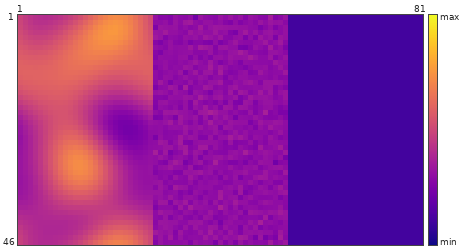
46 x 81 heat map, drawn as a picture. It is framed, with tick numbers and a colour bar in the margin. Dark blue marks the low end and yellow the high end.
It is made of 1 by 3 panels. Panel 1,1: middling, smooth, strong in contrast. Panel 1,2: low, fine-grained, faint in contrast. Panel 1,3: very low, flat.
